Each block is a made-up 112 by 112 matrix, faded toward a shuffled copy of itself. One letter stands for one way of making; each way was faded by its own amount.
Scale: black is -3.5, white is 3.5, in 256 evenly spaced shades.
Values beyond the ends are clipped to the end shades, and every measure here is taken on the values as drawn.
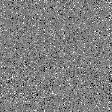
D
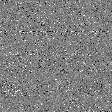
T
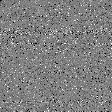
T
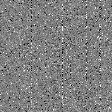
D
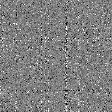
D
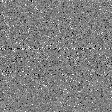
T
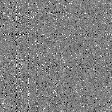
D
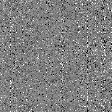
D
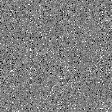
D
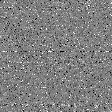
T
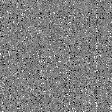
D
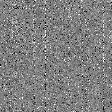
D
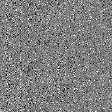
D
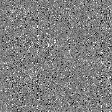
D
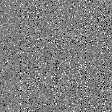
D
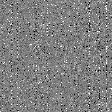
D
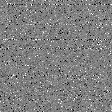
T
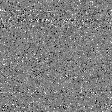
T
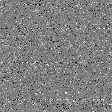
T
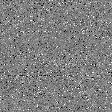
T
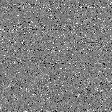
T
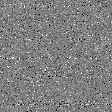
T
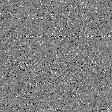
T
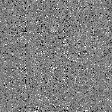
D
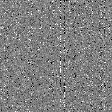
D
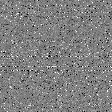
T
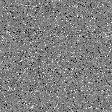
T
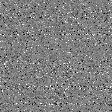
T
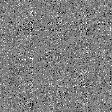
D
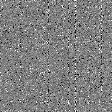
D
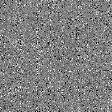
D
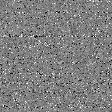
T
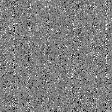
D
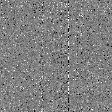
D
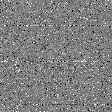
T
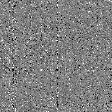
D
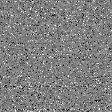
T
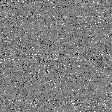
T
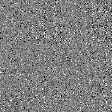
D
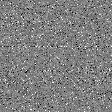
T
